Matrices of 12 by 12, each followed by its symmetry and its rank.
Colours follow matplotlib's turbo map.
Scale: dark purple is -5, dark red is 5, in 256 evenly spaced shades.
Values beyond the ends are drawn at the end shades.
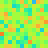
antisymmetric, full rank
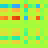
neither, rank one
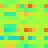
neither, rank two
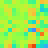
neither, rank two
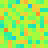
antisymmetric, full rank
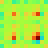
symmetric, rank two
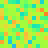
antisymmetric, full rank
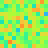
neither, full rank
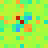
symmetric, rank two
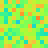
neither, full rank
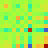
symmetric, rank two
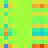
neither, rank one
